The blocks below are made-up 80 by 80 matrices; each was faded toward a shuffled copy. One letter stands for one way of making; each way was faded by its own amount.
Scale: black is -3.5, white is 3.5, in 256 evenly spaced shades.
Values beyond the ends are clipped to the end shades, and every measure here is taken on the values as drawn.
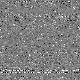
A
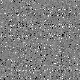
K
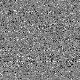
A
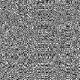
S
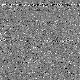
A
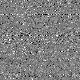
A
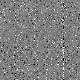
K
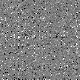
K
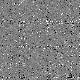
K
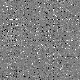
K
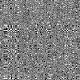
S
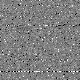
A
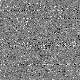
A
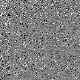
K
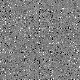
K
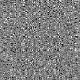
S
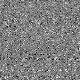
A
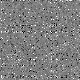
K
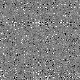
K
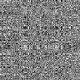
S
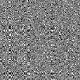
S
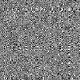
S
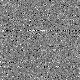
A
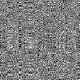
S
